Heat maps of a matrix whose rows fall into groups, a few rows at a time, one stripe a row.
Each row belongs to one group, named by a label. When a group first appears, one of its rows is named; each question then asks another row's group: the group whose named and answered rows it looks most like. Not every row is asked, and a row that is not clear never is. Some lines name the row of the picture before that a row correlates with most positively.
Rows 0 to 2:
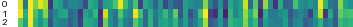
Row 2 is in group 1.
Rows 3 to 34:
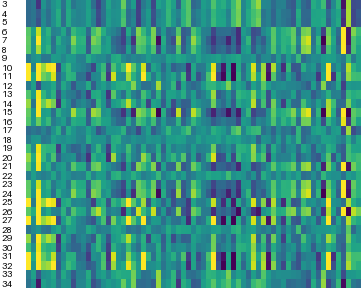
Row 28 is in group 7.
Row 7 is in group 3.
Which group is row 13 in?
1
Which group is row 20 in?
1
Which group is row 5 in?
7
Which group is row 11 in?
1
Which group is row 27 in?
1
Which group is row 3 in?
7
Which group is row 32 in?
1
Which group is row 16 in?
3
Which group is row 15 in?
3
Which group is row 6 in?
3
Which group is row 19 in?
1
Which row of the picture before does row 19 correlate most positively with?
2
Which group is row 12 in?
7
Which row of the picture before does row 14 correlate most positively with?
0
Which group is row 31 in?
1
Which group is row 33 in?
7
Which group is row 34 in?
7
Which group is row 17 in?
7
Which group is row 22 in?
7
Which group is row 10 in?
1
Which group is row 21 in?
3
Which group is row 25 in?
1
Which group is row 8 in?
3
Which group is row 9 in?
7
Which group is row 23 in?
3
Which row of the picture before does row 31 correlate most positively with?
1
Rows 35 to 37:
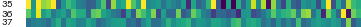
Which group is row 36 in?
3
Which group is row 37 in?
7
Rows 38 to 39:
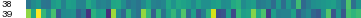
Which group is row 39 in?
1
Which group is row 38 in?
7
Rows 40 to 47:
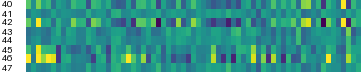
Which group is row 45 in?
1
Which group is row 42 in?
3
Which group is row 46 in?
1
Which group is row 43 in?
7
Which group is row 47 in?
7
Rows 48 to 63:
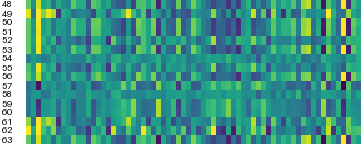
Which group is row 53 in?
3
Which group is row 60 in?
7
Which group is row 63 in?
3
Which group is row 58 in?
7
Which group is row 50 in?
3
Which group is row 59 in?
7
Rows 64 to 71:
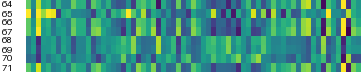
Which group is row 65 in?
1
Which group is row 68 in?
7
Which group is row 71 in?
3
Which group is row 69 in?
7
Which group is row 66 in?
3
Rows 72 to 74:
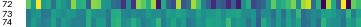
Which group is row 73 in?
7
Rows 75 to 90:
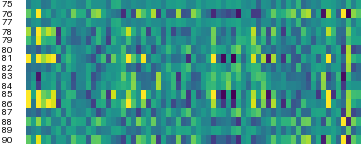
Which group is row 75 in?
7
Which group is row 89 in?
7
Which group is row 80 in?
7
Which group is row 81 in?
1
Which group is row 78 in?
1
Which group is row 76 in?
3
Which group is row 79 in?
1
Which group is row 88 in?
3
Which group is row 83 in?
7
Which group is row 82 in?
7
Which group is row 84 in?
7
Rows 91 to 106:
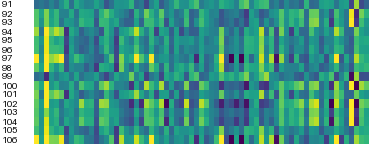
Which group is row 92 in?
3
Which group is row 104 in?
3
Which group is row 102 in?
3
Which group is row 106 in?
1
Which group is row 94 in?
1
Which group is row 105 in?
1
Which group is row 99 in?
7
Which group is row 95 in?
1
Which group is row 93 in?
3
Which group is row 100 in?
3
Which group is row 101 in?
1
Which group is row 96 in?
1
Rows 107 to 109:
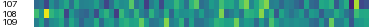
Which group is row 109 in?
7
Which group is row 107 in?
7
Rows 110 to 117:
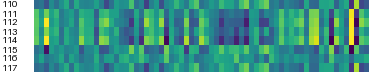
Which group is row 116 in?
7
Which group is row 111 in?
3
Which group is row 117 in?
7
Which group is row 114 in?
3
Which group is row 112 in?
3
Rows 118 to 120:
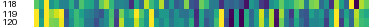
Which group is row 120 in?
1
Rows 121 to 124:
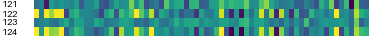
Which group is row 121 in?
7
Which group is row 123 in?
7
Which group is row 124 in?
1
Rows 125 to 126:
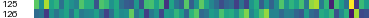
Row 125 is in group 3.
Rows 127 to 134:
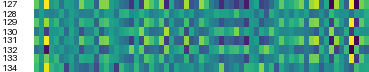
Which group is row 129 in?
3
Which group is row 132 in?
7
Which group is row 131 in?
3
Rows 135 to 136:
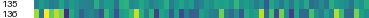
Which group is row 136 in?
1
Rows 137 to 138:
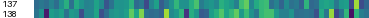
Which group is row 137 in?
7
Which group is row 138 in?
7
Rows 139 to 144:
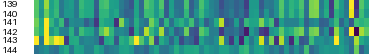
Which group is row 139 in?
3
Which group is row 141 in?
1
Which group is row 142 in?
3
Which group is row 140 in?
3
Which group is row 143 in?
1
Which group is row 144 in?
7
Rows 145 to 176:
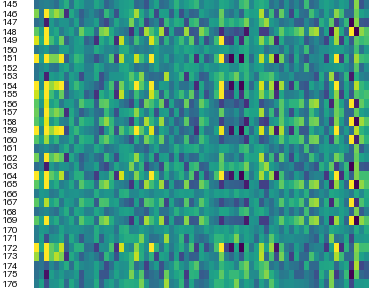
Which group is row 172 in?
1
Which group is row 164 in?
1
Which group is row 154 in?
1
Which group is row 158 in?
3
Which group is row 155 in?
1
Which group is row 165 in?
3
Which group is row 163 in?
7
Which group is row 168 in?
7
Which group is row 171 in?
7
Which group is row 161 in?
7
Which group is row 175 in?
7
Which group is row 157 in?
1
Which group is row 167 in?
3
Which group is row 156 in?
3
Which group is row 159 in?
1
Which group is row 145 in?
7
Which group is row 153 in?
7
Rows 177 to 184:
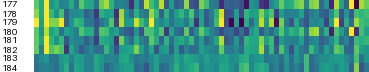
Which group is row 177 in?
3
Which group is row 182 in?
1
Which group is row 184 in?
7
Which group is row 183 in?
7
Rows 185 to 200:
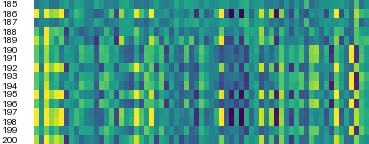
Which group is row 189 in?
1
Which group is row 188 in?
1
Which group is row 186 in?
1
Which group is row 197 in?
1
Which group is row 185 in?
7
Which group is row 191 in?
3
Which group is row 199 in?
3
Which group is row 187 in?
7
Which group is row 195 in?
1
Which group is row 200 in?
1
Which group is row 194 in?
3
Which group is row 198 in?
1
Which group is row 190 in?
3
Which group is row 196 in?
3
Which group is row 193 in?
3
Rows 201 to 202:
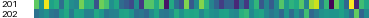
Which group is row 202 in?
7
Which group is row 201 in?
3
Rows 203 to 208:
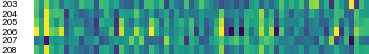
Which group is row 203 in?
3
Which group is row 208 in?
1
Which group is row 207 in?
7
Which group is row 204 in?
1
